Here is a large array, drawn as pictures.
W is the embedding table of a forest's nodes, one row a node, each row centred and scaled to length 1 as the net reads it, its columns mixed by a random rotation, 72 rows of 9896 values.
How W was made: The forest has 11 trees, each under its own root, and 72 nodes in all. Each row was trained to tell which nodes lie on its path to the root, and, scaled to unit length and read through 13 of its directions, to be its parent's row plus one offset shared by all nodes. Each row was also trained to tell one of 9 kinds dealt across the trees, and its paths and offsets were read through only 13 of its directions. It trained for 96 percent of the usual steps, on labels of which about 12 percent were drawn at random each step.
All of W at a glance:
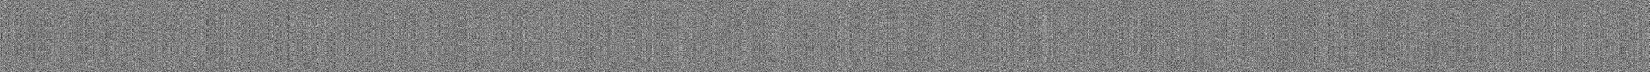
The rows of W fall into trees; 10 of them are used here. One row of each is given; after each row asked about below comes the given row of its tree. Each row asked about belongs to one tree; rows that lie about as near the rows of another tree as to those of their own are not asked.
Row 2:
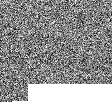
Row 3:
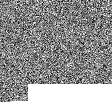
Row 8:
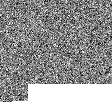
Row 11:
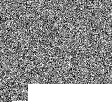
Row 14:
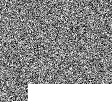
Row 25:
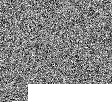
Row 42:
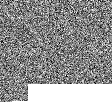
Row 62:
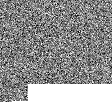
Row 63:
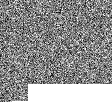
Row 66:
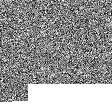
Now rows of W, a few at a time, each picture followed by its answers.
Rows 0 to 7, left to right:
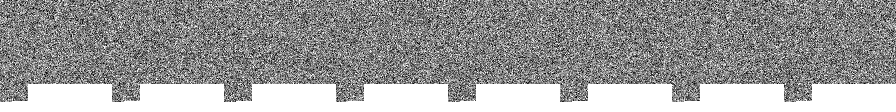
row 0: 66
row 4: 8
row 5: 66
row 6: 66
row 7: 42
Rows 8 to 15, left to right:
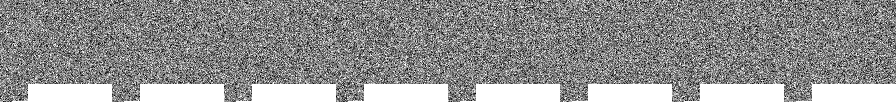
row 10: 42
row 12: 3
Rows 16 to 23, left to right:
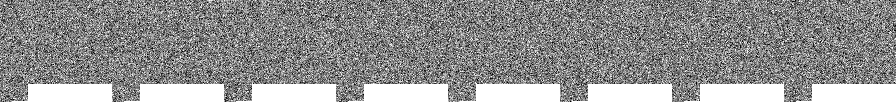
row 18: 63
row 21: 14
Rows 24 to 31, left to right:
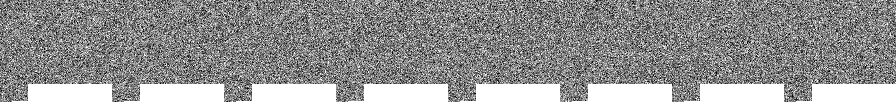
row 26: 2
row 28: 3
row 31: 8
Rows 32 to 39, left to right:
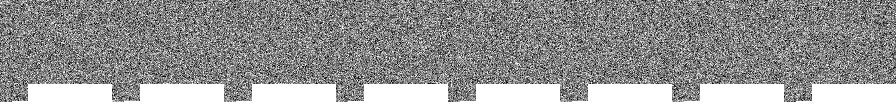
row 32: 2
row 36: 8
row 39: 2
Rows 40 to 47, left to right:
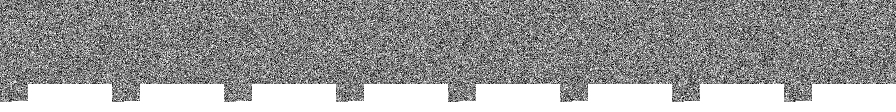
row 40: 25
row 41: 14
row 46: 14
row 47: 25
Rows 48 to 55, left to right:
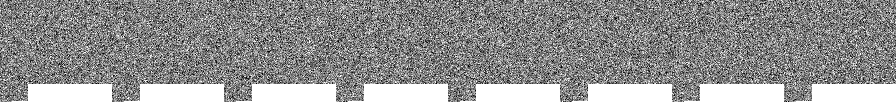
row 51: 42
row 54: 62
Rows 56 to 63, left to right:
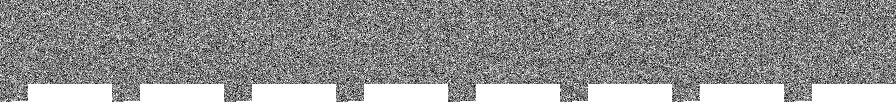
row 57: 8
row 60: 66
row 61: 2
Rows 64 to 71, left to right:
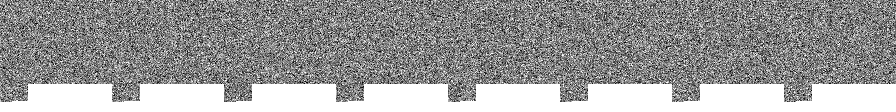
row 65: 62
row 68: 11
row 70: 14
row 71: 8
